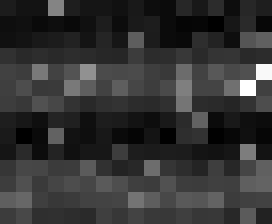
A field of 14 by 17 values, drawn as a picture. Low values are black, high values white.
On average the colour sits 20% of the way up the scale. Stripes running across repeat 2 times from top to bottom. Most values sit low, with a long tail of high ones.
